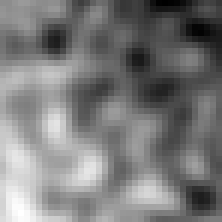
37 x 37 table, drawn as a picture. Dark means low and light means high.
The halves do not mirror each other. The ninth with the highest average is the bottom left. The top right is the ninth with the lowest average. There are no regular stripes. The texture is blotchy. The field climbs toward the bottom left. No lone cell stands out from its neighbours.
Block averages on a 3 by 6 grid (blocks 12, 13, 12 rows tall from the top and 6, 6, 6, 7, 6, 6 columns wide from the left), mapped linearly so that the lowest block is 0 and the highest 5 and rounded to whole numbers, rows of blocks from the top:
222000 | 342211 | 533321
